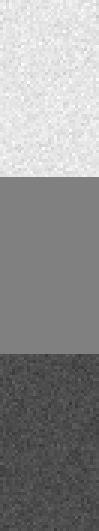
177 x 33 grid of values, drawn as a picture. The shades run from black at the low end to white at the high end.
It is made of 3 by 1 panels. Panel 1,1: very high, fine-grained, faint in contrast. Panel 2,1: middling, flat. Panel 3,1: low, fine-grained, faint in contrast.
